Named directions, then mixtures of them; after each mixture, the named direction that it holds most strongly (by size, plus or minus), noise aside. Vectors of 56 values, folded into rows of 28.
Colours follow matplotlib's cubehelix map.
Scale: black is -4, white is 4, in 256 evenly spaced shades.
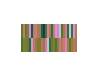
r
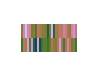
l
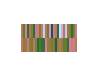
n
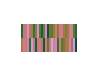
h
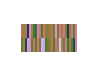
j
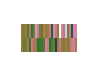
n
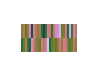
r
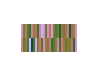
h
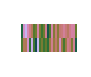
l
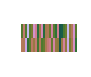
j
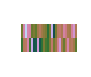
l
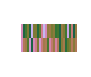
r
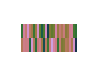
h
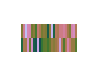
l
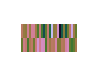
n
